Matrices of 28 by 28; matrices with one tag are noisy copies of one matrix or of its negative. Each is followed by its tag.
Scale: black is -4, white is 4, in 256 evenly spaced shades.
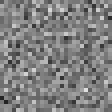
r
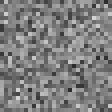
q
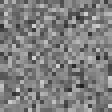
q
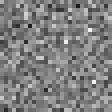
r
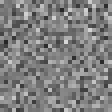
r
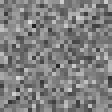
q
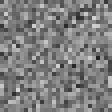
q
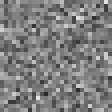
q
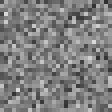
q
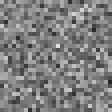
q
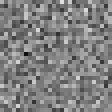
r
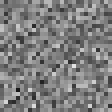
q
